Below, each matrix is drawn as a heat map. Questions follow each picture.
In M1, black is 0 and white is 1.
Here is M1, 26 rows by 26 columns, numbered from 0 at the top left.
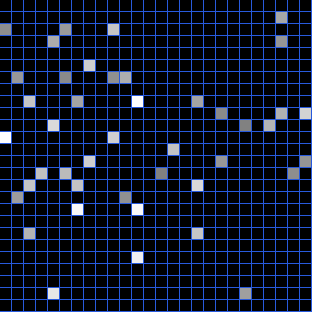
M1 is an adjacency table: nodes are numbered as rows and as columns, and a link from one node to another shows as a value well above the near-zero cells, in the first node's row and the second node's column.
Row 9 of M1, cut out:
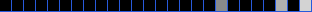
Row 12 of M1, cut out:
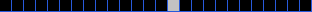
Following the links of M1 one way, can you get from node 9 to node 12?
no
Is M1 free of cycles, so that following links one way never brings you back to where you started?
yes
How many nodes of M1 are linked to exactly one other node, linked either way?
3
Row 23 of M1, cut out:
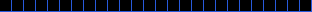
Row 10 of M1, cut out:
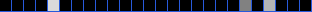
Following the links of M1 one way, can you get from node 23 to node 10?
no
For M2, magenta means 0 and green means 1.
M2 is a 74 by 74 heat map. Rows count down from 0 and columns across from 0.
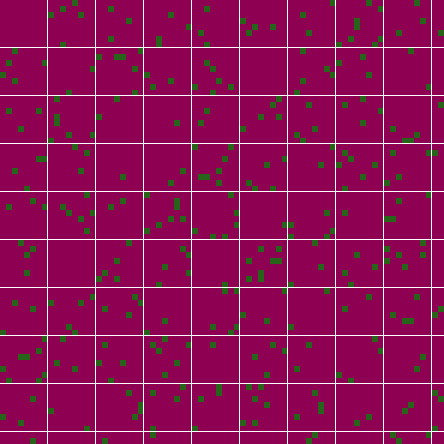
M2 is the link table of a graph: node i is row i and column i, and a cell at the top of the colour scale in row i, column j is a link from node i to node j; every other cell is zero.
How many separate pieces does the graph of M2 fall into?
1
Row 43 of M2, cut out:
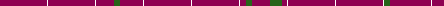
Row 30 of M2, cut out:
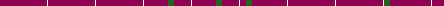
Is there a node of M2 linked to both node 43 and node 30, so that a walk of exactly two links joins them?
yes
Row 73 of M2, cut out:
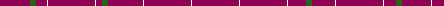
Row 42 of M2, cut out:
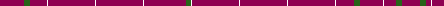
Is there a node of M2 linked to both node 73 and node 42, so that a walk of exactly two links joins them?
yes
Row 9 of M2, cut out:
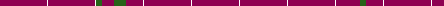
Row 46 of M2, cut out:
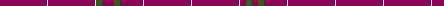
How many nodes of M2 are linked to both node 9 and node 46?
2
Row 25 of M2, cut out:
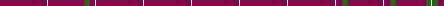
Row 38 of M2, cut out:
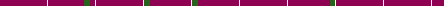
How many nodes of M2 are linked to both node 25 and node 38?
1
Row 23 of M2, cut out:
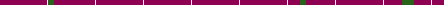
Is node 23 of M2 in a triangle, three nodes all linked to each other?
yes
